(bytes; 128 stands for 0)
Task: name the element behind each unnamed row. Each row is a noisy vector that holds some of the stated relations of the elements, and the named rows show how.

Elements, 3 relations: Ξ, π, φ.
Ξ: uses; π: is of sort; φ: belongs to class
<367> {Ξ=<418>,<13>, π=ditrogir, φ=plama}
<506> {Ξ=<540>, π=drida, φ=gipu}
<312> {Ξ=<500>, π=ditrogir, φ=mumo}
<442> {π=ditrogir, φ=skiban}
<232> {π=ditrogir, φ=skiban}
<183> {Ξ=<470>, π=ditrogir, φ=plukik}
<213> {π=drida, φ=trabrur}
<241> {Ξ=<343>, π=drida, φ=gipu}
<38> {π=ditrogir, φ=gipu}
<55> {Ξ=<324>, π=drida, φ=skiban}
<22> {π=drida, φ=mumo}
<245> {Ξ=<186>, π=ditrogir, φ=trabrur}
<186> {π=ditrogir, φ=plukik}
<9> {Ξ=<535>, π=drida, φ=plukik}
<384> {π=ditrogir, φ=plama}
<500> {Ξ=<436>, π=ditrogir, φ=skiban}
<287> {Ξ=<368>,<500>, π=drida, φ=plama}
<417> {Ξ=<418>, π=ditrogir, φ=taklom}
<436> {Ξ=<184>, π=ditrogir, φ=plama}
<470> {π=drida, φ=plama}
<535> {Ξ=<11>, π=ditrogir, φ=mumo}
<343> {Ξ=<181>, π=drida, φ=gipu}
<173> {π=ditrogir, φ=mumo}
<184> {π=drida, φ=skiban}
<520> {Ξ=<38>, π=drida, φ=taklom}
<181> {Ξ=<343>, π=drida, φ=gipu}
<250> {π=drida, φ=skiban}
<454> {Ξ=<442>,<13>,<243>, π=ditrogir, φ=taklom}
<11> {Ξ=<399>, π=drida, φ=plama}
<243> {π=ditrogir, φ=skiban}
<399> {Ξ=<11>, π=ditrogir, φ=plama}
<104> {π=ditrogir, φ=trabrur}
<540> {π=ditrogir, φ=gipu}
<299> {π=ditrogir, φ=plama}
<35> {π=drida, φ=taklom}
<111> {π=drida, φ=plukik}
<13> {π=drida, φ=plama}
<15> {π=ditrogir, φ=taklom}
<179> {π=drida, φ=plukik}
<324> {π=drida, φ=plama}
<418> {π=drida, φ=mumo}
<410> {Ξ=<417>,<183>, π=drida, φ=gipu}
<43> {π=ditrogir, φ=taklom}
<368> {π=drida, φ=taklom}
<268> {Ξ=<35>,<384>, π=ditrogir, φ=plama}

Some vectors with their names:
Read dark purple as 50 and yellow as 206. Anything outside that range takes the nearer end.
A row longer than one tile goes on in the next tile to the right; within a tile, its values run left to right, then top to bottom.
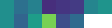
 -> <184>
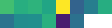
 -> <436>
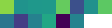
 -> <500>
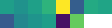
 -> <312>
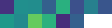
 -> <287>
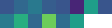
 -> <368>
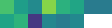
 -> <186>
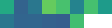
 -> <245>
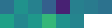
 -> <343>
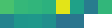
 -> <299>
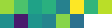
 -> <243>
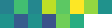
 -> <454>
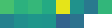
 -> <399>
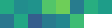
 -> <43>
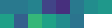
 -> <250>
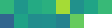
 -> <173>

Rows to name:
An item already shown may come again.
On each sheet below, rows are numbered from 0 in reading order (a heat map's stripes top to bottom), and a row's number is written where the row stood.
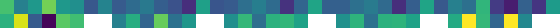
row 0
<183>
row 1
<368>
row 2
<35>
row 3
<35>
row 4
<470>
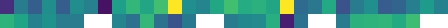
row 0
<9>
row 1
<268>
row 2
<436>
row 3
<22>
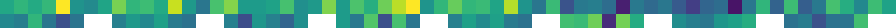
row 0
<268>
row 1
<384>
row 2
<232>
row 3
<367>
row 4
<384>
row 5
<410>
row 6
<213>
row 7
<104>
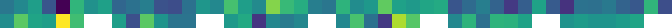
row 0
<418>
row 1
<55>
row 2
<186>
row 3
<417>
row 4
<35>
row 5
<520>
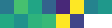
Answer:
<13>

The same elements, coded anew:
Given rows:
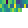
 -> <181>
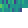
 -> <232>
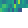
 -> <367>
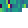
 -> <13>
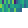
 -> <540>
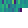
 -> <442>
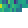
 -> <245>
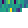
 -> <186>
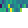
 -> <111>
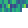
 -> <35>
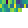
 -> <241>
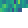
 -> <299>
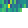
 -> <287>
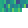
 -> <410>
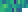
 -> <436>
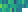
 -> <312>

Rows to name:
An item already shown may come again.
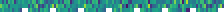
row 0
<232>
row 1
<35>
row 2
<500>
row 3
<500>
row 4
<184>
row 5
<418>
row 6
<384>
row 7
<35>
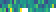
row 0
<9>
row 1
<250>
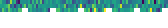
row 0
<55>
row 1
<417>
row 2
<213>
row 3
<9>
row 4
<22>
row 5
<186>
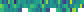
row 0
<104>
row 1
<268>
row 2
<520>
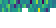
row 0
<368>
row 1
<183>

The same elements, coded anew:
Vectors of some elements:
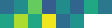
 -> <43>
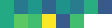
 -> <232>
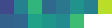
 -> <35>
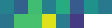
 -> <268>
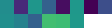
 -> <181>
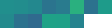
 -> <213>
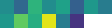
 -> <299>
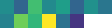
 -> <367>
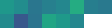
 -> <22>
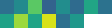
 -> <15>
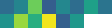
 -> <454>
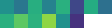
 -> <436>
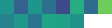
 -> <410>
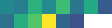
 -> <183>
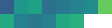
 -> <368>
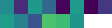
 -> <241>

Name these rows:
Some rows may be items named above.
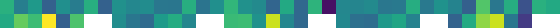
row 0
<232>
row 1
<213>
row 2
<312>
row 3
<213>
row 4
<384>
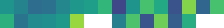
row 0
<184>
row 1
<520>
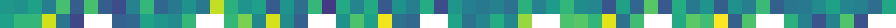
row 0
<186>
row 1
<35>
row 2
<245>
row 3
<104>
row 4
<250>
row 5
<500>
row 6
<232>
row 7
<287>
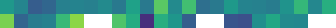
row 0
<55>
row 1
<9>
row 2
<418>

